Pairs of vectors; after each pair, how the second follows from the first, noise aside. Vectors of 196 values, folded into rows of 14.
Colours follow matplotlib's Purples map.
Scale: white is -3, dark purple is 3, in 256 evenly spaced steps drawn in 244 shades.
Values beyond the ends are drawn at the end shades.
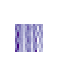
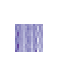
shrunk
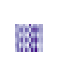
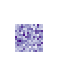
shuffled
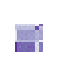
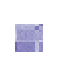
shrunk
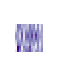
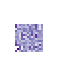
sign-scrambled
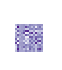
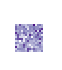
shuffled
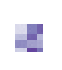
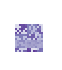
sign-scrambled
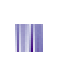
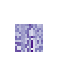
sign-scrambled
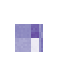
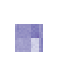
shrunk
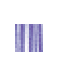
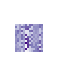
sign-scrambled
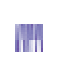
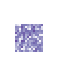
shuffled
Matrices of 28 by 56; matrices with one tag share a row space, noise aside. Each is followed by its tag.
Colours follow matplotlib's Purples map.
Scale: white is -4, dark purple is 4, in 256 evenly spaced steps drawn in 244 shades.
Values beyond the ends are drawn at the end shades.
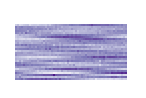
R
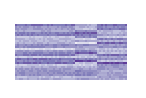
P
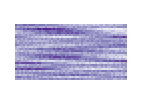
R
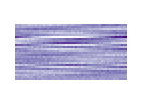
R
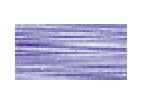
R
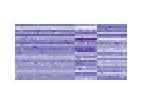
P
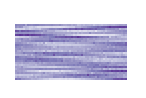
R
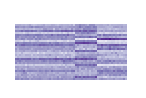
P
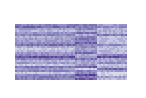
P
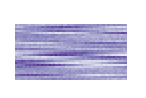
R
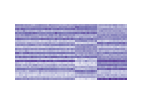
P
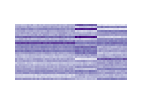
P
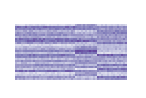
P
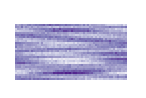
R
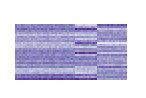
P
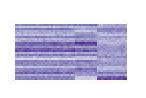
P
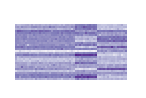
P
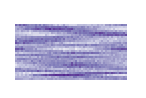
R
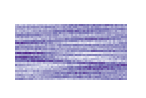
R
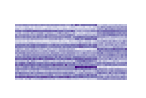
P
